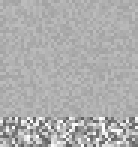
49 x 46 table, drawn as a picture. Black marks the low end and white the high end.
Mirror symmetry: none. Seam: horizontal, 80% of the way down, the top part calmer. Average level on the scale: 70%. Slope: none. Stripes: none. Histogram: heavy tails on both sides.
